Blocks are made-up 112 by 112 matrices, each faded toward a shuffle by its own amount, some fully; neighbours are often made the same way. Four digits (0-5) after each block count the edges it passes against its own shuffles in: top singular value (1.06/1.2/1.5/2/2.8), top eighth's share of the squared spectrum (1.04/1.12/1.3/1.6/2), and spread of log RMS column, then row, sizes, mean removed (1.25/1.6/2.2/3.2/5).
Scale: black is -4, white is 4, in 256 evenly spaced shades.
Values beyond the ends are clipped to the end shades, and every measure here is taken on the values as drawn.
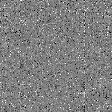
3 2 1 0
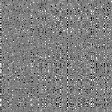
5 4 3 2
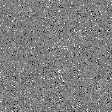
1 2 2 2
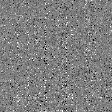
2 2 3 2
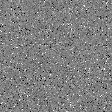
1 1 1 1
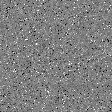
0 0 0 0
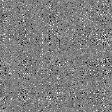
2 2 3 3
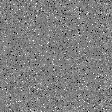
1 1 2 1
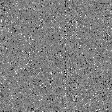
2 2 2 1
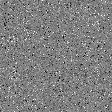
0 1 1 0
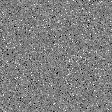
1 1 0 0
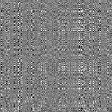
5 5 4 3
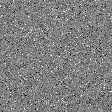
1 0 0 0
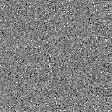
3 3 2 0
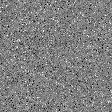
1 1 0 0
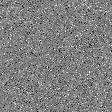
0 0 0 0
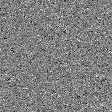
0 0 0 0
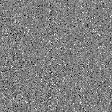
3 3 2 1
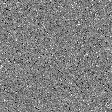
1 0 0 0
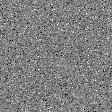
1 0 0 0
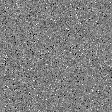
2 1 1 0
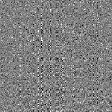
4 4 3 2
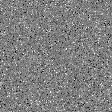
1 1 0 0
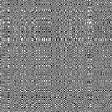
5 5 4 4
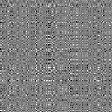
5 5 4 4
